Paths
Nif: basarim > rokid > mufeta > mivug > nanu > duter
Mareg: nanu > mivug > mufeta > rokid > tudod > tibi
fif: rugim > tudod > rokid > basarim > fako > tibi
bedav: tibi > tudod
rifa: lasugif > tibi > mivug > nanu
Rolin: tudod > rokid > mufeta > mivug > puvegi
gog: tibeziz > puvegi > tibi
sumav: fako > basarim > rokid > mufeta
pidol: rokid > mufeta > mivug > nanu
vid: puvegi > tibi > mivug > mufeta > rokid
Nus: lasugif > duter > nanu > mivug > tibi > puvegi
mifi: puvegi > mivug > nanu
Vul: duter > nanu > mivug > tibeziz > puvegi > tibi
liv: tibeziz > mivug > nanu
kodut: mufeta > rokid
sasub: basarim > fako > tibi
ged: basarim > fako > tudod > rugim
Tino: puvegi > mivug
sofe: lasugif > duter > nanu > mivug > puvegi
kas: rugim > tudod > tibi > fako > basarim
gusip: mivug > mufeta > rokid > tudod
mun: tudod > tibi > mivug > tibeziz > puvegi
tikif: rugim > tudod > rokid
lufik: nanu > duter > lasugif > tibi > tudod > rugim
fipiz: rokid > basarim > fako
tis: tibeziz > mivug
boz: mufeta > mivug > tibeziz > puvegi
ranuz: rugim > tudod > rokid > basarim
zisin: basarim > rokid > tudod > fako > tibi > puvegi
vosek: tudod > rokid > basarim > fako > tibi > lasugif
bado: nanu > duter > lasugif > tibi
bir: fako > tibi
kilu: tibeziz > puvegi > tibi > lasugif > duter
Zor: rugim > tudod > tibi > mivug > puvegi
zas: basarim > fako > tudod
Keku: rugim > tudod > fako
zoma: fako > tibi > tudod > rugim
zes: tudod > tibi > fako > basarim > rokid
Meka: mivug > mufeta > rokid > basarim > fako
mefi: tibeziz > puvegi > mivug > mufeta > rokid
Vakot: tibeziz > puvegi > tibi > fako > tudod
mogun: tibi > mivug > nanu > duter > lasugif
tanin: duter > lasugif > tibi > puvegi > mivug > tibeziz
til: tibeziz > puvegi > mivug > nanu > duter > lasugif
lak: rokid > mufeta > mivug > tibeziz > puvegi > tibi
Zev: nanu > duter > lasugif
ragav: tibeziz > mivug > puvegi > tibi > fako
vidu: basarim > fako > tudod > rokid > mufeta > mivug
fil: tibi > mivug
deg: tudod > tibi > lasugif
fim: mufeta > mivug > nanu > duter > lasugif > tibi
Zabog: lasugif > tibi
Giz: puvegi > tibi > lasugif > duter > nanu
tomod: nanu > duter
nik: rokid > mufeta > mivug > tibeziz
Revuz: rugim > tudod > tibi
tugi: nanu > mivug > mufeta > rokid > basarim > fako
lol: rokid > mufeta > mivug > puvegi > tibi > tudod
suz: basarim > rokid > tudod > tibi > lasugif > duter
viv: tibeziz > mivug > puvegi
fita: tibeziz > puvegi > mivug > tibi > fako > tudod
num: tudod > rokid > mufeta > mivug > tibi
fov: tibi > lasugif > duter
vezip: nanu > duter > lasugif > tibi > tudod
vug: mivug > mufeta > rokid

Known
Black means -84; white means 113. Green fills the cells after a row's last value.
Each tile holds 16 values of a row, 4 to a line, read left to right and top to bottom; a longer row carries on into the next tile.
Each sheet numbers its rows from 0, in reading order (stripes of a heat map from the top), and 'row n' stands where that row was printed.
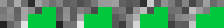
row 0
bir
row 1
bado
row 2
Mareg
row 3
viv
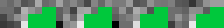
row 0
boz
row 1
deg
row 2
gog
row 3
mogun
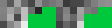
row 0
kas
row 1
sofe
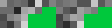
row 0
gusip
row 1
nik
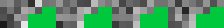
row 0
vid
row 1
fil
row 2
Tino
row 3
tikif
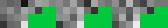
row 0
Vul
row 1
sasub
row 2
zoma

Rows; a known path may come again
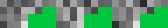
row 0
Zor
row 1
zas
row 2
bir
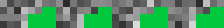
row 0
Tino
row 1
tomod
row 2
nik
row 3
tugi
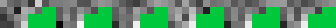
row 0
Rolin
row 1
fov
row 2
Nus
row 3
kas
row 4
bado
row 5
vezip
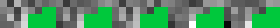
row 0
Keku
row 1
Zev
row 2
ranuz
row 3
fim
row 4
Giz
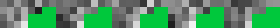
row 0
fif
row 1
mefi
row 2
Mareg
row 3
Vakot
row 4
sofe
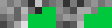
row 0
zes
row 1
liv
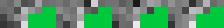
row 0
boz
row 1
Meka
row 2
Vul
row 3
mun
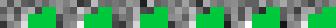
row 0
Revuz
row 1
fita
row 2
sumav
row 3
sasub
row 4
suz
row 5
deg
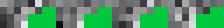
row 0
lol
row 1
Zabog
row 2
vug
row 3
ged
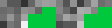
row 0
mogun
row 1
tis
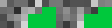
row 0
gusip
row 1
Nif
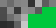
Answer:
kodut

